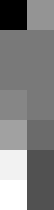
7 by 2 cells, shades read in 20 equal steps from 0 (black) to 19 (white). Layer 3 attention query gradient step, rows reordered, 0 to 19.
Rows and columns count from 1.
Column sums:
77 58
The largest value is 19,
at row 7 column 1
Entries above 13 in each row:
0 0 0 0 0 1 1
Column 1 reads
0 9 9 10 12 18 19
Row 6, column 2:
6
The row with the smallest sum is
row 1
